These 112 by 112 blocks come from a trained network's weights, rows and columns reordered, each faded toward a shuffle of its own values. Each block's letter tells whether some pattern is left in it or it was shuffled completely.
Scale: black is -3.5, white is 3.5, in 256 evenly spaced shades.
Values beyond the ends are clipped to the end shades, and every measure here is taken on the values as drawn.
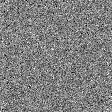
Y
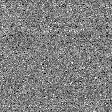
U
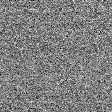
U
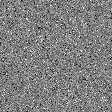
Y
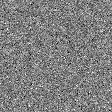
Y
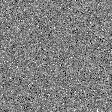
Y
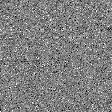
U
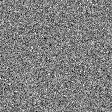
Y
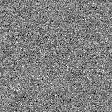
U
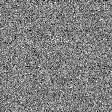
U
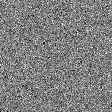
Y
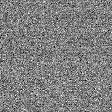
U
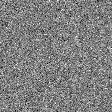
Y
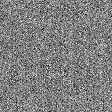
U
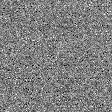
U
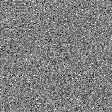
U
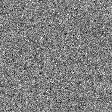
Y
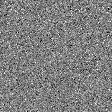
U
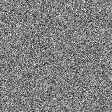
Y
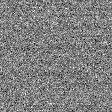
U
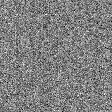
U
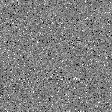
U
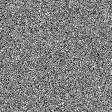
Y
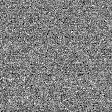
U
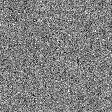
U
